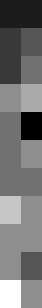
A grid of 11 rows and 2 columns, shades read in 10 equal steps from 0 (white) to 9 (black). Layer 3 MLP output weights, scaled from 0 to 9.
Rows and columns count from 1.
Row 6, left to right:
5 4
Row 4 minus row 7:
-1 -2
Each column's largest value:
8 9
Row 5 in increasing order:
5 9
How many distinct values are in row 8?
2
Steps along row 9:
same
